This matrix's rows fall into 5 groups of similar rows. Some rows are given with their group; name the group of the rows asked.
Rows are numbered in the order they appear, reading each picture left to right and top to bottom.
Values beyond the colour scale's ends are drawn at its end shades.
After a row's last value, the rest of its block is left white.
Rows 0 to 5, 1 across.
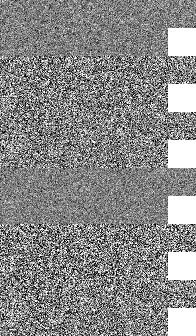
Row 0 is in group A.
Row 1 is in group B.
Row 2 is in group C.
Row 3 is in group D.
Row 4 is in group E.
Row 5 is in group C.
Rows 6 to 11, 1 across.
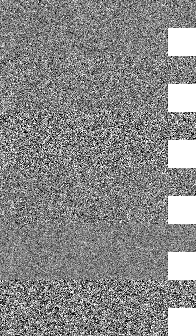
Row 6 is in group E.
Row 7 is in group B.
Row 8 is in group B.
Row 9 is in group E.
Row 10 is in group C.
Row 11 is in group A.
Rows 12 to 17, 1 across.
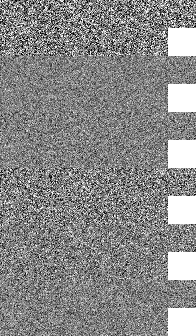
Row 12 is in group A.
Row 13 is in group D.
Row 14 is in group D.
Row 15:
D
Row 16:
A
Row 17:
C
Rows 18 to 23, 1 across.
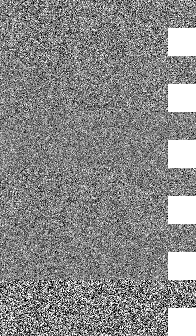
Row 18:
C
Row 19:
E
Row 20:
B
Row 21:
C
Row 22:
A
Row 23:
B
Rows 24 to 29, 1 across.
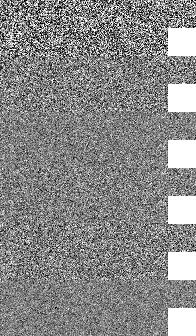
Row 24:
C
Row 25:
D
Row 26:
E
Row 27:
E
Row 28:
B
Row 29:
A
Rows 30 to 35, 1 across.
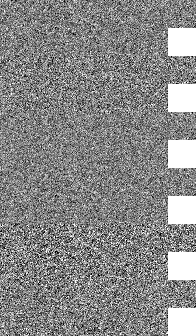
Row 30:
A
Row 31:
B
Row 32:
B
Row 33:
A
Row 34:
A
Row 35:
E
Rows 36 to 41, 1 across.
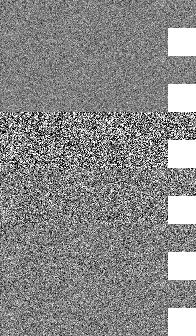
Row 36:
D
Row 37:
D
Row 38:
C
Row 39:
B
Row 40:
D
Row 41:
D
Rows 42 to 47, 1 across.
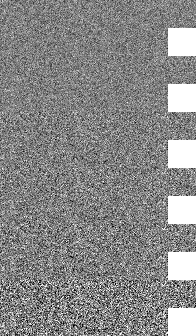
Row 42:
A
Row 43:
D
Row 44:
E
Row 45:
E
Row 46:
E
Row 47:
E
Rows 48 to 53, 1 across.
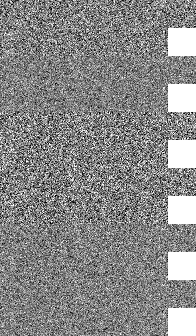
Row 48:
D
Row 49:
A
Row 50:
B
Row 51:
A
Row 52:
E
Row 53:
E
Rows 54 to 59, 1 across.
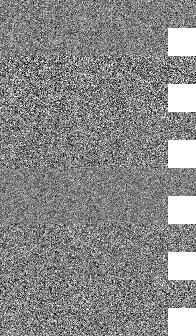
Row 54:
C
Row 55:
C
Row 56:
E
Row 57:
A
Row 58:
A
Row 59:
D
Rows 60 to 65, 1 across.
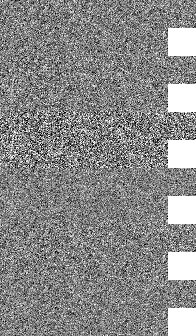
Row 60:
A
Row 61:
C
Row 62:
C
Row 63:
C
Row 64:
A
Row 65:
A
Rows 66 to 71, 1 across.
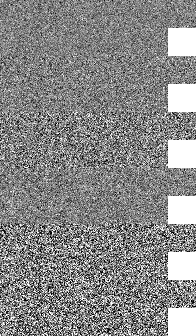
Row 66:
B
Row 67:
D
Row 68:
E
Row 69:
C
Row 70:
D
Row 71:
B
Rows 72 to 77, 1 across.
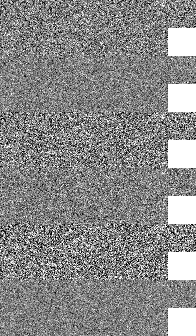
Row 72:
D
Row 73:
B
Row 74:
D
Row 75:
E
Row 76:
D
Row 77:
E
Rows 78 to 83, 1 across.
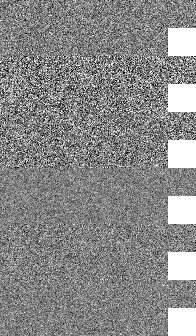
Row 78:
B
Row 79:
C
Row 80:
A
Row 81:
A
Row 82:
C
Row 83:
E
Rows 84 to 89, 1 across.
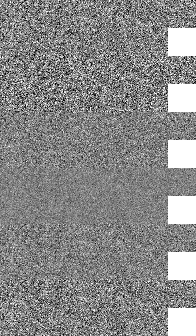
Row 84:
C
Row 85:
A
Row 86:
D
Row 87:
C
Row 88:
C
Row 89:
C
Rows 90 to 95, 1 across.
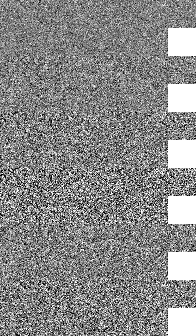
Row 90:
E
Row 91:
C
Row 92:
D
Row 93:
D
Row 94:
B
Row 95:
E
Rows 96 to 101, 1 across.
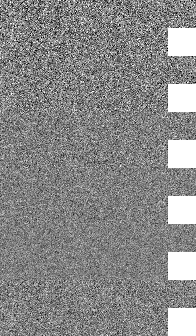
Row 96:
C
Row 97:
B
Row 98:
E
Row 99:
E
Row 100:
A
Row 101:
C
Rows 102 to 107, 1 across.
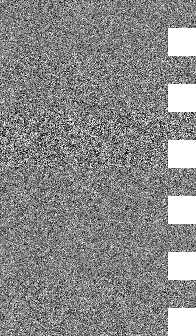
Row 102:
B
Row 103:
E
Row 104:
A
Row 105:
A
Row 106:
B
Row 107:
C
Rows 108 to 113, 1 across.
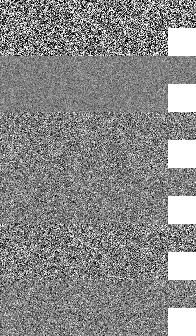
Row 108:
A
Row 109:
E
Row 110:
C
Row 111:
A
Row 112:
A
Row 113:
D
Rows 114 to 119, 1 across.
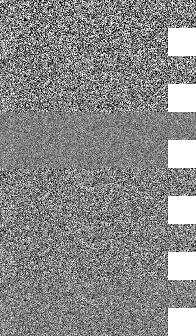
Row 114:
B
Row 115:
B
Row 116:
B
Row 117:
B
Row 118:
B
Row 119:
B
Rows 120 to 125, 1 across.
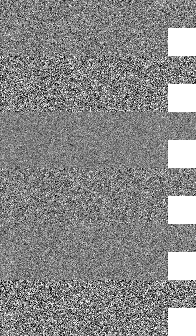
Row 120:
D
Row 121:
A
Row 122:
E
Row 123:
A
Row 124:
B
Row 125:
D
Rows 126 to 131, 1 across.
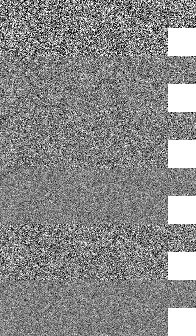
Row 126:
C
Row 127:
C
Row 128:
B
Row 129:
B
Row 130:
C
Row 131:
B
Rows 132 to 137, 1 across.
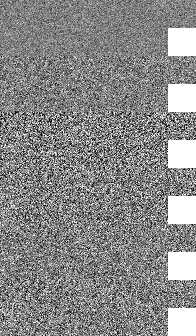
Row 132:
D
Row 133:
A
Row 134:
D
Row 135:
B
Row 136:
E
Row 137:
C
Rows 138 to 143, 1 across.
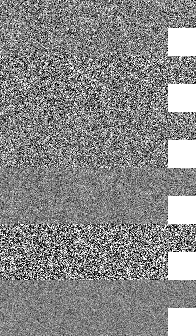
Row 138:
C
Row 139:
A
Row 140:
B
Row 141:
C
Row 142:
E
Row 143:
C
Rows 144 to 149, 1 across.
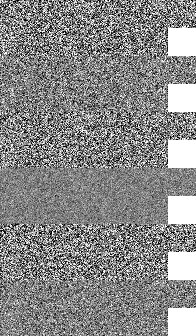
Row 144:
B
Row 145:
E
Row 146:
B
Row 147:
A
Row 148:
D
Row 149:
D
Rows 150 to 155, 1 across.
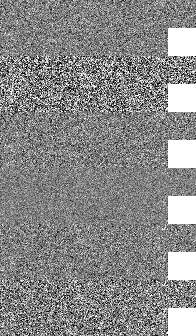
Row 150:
D
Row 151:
C
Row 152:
D
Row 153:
E
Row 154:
E
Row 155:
E
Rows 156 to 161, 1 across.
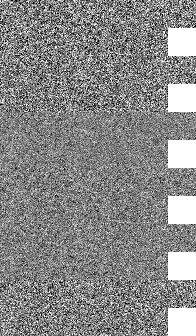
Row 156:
A
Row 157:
E
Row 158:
C
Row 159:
A
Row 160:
E
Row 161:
B
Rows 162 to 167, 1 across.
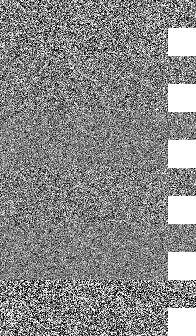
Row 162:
E
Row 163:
A
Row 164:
B
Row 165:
E
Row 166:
A
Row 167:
C
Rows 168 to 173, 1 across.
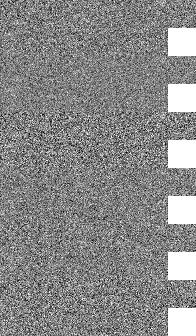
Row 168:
D
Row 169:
D
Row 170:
D
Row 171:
E
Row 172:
C
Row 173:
B
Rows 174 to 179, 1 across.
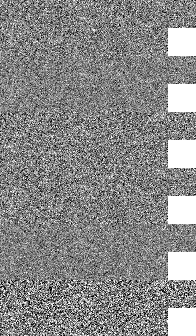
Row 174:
C
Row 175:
C
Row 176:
D
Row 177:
C
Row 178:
E
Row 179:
D
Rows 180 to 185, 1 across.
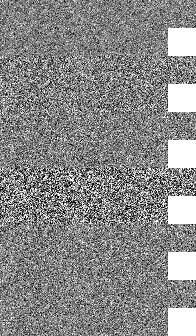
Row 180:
A
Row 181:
B
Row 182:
E
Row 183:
A
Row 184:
B
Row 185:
B
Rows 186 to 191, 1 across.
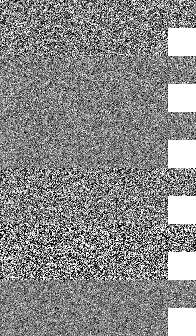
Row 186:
A
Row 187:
B
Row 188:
B
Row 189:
D
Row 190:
D
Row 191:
A
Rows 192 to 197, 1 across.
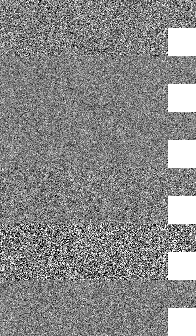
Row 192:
E
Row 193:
E
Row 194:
C
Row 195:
A
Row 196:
E
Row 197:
B
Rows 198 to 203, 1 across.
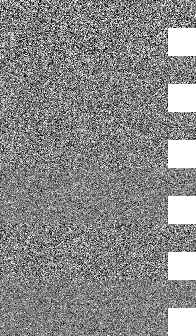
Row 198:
E
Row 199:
B
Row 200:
C
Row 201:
D
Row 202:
D
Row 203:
E
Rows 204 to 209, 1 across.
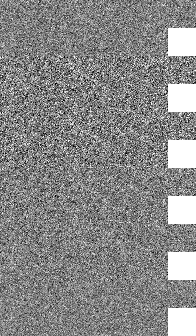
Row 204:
E
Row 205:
A
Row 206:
A
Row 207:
A
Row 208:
C
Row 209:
B
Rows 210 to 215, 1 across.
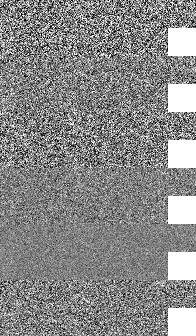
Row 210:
B
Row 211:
B
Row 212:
A
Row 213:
E
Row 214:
B
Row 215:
D
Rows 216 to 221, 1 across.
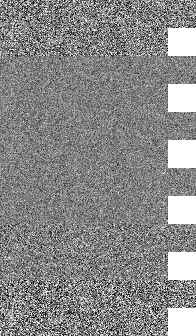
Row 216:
C
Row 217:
B
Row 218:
C
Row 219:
E
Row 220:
D
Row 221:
C
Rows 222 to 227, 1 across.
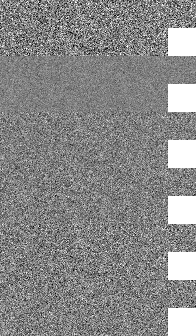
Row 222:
E
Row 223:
C
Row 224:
E
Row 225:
A
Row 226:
E
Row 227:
B
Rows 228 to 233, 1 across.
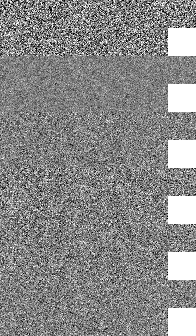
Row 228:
D
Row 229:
A
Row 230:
E
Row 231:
C
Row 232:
C
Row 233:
E
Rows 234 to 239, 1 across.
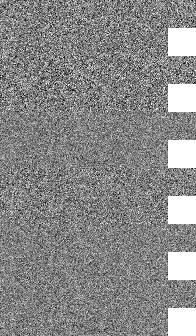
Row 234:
B
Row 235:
A
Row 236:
E
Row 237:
C
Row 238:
E
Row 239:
E
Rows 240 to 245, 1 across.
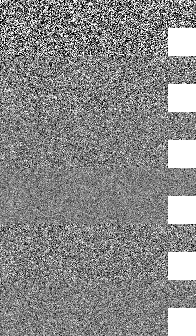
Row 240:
A
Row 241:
D
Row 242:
E
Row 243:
C
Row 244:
B
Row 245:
D
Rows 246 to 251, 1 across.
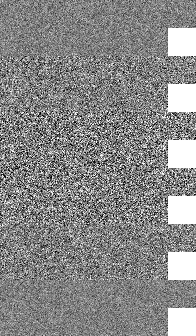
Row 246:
B
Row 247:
C
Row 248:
E
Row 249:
D
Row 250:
A
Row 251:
C
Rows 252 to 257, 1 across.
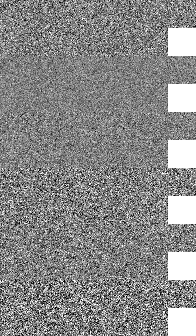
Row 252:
B
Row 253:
B
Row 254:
C
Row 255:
E
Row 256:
A
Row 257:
A
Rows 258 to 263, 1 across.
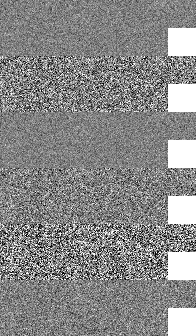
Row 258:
D
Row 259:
B
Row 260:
D
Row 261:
B
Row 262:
C
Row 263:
E
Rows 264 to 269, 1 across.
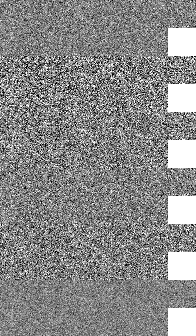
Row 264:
B
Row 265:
C
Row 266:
C
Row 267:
B
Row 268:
A
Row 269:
C
